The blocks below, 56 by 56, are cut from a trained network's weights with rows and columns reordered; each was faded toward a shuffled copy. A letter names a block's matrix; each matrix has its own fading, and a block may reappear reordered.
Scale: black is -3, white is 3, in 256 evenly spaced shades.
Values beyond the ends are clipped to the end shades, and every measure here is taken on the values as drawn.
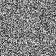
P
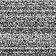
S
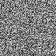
P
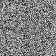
P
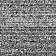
S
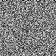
P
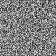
P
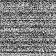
S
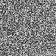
P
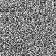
P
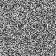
P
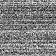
S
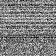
S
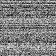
S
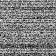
S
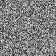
P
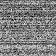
S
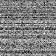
S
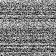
S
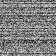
S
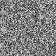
P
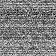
S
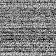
S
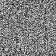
P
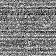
S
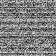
S
